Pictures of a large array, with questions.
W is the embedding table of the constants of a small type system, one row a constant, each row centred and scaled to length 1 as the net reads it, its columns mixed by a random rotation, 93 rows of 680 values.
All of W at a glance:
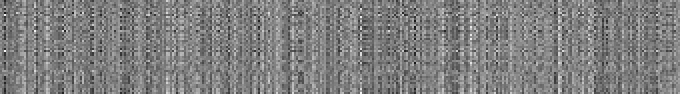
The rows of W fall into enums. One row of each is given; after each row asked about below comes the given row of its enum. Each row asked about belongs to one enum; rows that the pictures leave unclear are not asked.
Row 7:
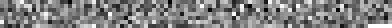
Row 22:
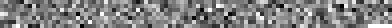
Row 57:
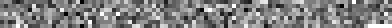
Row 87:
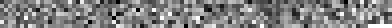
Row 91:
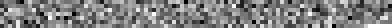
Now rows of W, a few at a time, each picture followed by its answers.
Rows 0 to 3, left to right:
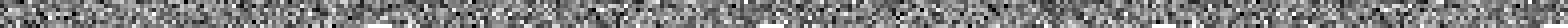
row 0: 91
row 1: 57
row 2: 87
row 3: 57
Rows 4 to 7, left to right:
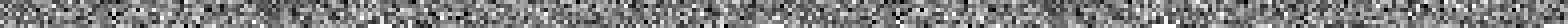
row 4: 87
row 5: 91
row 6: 87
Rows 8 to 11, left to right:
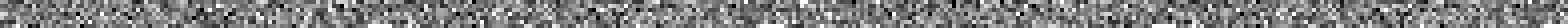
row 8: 22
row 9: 57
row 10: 7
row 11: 57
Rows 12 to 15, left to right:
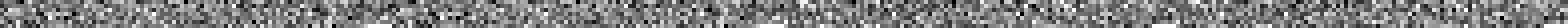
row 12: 91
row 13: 91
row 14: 7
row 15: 7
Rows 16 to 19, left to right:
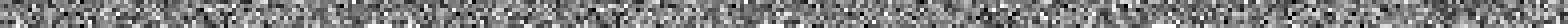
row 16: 57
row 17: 57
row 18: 22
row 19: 87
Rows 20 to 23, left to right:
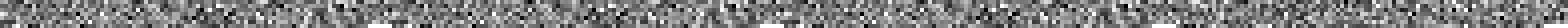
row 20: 22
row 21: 22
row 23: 7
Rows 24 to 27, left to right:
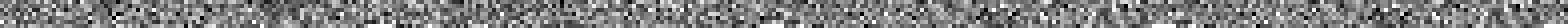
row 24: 87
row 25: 7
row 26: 22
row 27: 22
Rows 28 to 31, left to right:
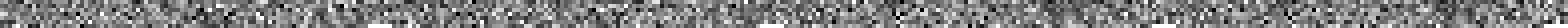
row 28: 22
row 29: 57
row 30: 87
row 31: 87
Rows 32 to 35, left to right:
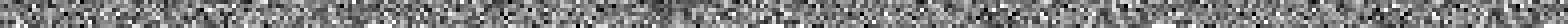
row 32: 57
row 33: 87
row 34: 22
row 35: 22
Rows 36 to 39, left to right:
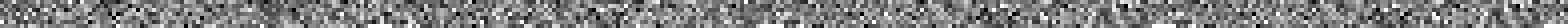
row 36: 87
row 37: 57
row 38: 22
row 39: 22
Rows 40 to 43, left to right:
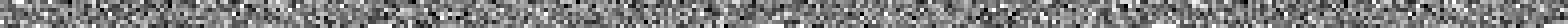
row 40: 7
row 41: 91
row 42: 22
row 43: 7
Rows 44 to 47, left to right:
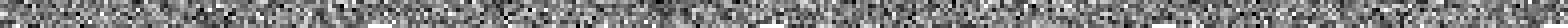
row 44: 22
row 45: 87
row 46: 7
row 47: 57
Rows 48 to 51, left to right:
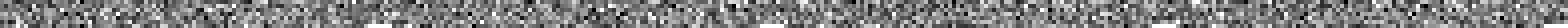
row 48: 57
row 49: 22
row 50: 7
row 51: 7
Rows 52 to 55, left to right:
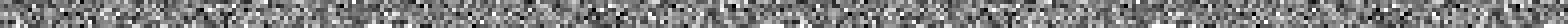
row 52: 57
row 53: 22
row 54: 57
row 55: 22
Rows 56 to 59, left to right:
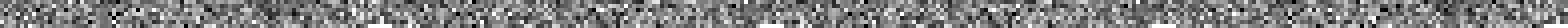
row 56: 87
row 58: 57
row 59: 87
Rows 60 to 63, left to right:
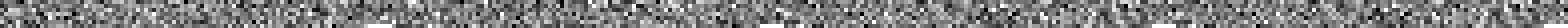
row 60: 91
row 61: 7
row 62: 22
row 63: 22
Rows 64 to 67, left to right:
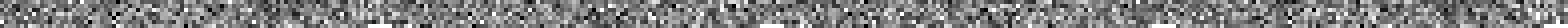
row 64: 87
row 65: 22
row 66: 57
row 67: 87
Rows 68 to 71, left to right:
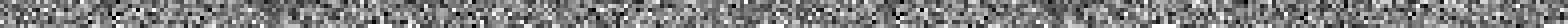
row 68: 87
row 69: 57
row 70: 87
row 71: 7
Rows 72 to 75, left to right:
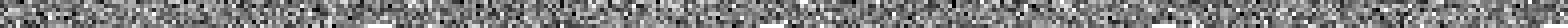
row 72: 91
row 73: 7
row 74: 7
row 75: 57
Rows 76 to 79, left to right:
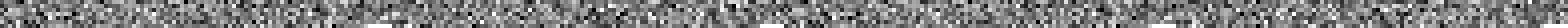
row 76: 91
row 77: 22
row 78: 91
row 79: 57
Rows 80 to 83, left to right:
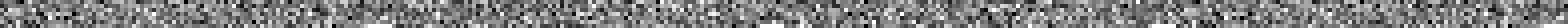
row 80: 91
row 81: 7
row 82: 57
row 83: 91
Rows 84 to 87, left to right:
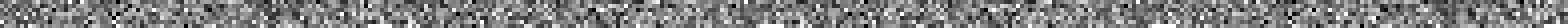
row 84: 87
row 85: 57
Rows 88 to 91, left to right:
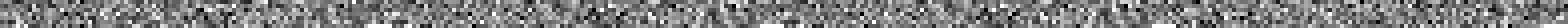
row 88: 57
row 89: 22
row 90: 22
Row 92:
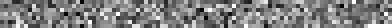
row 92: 57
